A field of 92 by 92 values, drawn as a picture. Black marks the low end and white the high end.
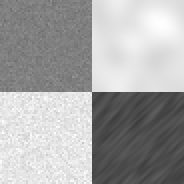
It is made of 2 by 2 panels. Panel 1,1: middling, fine-grained, faint in contrast. Panel 1,2: very high, smooth, faint in contrast. Panel 2,1: very high, fine-grained, faint in contrast. Panel 2,2: low, slanting up to the right, faint in contrast.
